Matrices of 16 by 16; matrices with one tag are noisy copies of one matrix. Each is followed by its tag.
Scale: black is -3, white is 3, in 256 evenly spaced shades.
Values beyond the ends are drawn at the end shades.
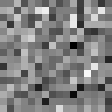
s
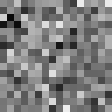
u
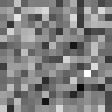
s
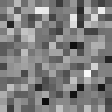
s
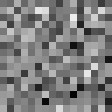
s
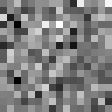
u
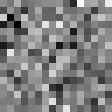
u
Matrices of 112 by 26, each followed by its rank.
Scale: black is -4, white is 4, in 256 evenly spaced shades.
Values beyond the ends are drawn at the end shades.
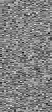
full rank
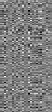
five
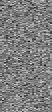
full rank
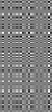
one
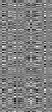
three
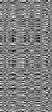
three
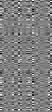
three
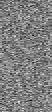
full rank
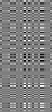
one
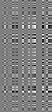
one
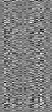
five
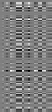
one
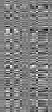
three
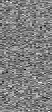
full rank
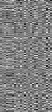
five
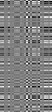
one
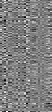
five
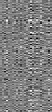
five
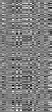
three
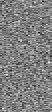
full rank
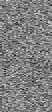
full rank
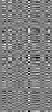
three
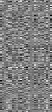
five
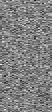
full rank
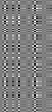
one
